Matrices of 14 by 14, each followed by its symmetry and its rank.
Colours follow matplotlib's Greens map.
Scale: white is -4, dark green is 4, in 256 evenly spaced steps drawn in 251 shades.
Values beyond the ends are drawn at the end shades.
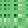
symmetric, rank one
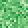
neither, full rank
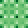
symmetric, rank one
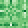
antisymmetric, rank two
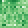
neither, rank three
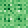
symmetric, rank three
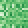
neither, rank three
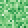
neither, full rank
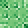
symmetric, rank three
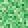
neither, full rank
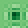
symmetric, rank one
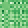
antisymmetric, rank two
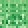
neither, rank three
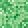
symmetric, full rank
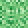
antisymmetric, rank two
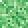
symmetric, full rank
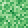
symmetric, full rank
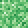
symmetric, full rank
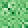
symmetric, rank three
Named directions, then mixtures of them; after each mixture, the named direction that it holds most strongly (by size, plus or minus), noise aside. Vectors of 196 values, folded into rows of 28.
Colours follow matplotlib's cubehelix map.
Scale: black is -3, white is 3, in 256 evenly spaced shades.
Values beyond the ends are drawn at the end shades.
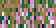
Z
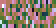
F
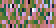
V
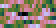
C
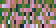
Z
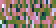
F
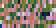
F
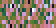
V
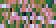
C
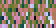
Z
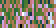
Z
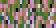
Z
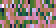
V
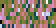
F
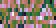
C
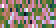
C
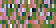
V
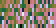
Z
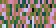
F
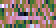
C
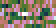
C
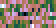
C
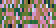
V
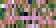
C
